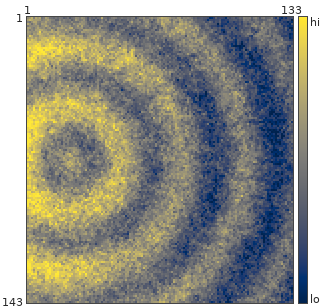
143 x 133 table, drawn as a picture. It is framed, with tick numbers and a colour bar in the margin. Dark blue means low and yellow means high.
No single row or column stands out from its neighbours. Values rise toward the left. Concentric rings centre on the middle left. The middle right is the ninth with the lowest average. On average the colour sits 50% of the way up the scale.
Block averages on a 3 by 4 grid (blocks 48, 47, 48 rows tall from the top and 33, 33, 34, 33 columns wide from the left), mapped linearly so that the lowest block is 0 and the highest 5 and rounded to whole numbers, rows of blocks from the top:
5 3 2 0 | 4 3 1 0 | 5 3 2 0
